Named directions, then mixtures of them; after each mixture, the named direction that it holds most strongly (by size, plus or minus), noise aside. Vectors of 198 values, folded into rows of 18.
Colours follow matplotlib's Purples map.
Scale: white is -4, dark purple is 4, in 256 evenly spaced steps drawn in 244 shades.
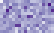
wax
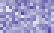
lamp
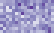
lamp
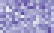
lamp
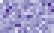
wax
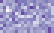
lamp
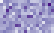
wax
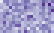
wax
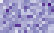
wax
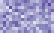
lamp
